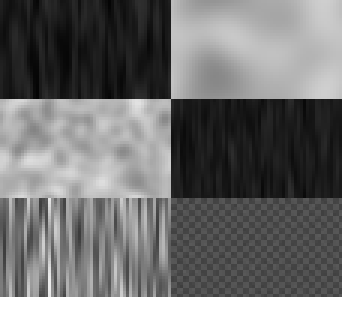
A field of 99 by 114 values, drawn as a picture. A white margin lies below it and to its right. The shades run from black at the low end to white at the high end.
It is made of 3 by 2 panels. Panel 1,1: very low, streaked downward, faint in contrast. Panel 1,2: high, smooth. Panel 2,1: high, blotchy. Panel 2,2: very low, streaked downward, faint in contrast. Panel 3,1: middling, streaked downward, strong in contrast. Panel 3,2: low, checkered, faint in contrast.
